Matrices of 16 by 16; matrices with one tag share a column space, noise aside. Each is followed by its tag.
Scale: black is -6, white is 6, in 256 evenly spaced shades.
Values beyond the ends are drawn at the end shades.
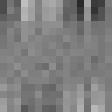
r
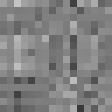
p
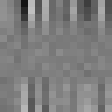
r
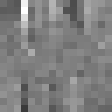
r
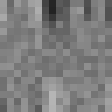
r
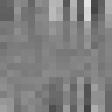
r
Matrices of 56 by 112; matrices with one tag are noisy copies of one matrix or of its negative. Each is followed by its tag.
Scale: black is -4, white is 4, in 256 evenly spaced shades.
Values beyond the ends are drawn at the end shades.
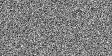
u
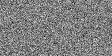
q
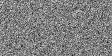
u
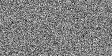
q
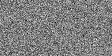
q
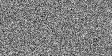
q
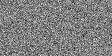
q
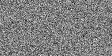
q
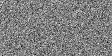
u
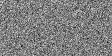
u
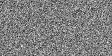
u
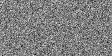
u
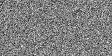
u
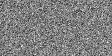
u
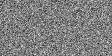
u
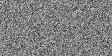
u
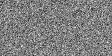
u
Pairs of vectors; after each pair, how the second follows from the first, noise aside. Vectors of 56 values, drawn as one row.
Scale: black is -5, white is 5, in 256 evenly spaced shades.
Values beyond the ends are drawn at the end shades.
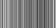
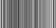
reversed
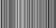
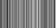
reversed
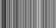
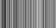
copied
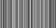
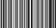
scaled up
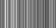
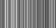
copied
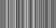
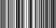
scaled up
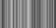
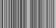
sign-scrambled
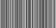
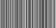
copied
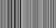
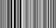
scaled up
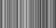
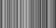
copied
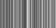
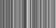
copied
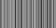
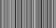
copied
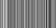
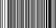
scaled up
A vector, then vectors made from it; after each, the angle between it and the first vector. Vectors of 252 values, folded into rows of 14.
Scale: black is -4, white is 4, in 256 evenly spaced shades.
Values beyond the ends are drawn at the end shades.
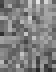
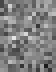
partly aligned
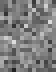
partly aligned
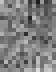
nearly opposite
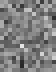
orthogonal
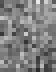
nearly parallel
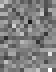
partly opposed
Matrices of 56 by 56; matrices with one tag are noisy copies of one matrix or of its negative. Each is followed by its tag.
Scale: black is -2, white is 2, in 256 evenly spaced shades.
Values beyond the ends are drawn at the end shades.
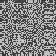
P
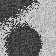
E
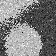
E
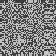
P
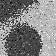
E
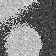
E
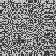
P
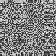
P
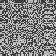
P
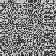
P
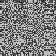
P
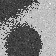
E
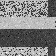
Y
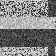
Y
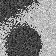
E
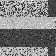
Y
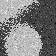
E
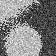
E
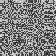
P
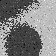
E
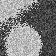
E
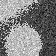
E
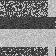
Y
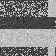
Y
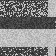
Y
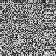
P
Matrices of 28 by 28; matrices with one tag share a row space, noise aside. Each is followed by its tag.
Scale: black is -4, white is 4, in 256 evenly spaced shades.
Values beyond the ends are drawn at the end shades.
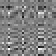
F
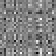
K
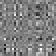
K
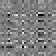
F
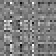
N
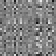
K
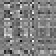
N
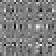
K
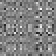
K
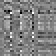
N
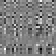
K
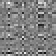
F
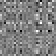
K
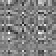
F
